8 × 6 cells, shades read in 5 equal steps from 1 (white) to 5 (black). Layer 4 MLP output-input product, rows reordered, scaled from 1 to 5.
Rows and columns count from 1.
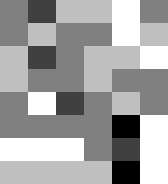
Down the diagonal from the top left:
3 2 3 2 2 1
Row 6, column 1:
3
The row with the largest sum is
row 6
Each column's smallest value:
1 1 1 2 1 1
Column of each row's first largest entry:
2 1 2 2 3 5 5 5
